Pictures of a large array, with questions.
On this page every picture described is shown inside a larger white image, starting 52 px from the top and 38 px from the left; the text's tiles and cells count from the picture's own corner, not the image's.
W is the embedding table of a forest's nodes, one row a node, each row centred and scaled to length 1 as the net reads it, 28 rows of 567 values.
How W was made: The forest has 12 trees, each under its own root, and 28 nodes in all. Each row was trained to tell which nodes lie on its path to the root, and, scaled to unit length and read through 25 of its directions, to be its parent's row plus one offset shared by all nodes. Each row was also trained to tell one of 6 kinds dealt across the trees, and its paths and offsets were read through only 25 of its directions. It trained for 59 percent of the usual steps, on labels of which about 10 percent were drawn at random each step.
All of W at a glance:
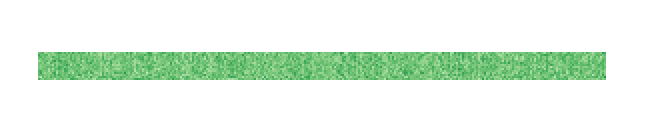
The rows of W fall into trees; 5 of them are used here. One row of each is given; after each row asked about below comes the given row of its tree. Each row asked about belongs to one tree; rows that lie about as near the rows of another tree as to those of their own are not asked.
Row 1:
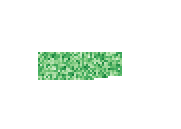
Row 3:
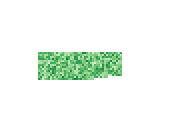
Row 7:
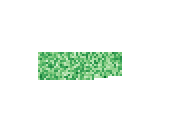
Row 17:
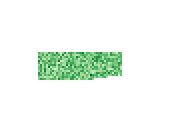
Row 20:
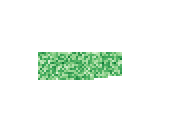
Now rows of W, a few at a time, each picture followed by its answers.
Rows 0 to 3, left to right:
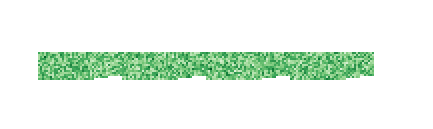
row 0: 7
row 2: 1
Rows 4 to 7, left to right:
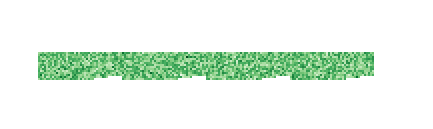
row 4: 17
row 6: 17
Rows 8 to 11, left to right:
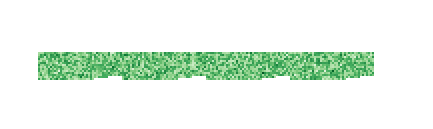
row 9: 17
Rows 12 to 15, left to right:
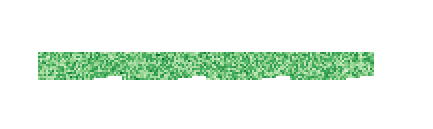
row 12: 1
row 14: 3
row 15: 17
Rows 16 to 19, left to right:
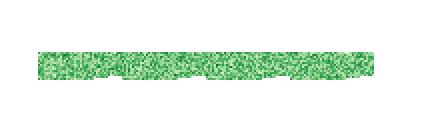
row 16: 1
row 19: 20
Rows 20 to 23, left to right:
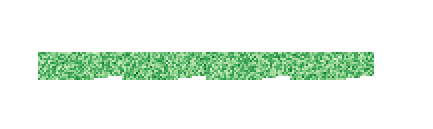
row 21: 20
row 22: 3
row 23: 1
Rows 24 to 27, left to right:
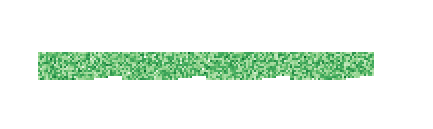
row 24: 7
